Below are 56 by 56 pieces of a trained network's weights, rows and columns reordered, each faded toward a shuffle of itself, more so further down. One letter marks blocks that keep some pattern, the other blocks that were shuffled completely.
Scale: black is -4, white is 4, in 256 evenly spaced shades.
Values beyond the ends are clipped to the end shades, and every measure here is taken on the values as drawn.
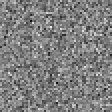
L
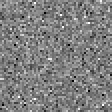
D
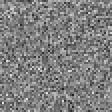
D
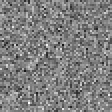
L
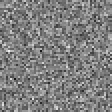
D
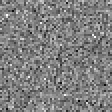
D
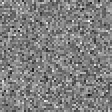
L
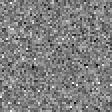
D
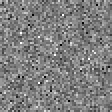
D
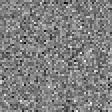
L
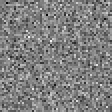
D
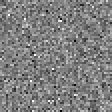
L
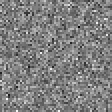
D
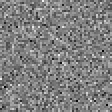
D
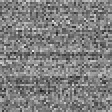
L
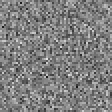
D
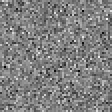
D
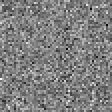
L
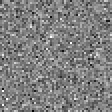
L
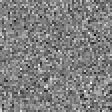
D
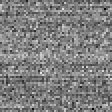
L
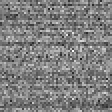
L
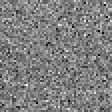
D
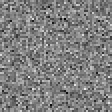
D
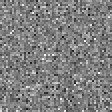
D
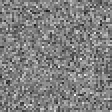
D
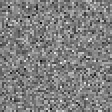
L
